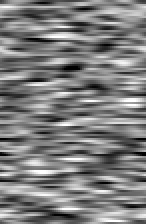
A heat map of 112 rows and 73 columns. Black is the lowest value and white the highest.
The values follow a bell shape. On average the colour sits 50% of the way up the scale. The grain runs across in streaks. There is no overall slope. Neither half mirrors the other.
